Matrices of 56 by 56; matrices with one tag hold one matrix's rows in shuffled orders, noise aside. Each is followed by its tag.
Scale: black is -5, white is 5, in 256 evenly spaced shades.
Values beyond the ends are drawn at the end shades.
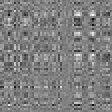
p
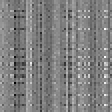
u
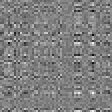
p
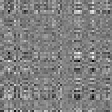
p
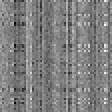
u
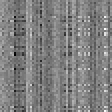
u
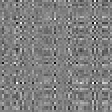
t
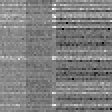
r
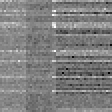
r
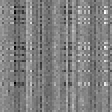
u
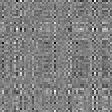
t
